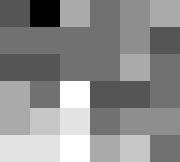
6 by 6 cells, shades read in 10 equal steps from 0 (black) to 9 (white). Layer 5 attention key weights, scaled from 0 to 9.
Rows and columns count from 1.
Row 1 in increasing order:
0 3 4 5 6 6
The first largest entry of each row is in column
3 5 5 3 3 3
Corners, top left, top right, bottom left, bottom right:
3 6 8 4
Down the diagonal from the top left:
3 4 4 3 5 4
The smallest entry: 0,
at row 1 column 2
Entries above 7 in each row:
0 0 0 1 1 3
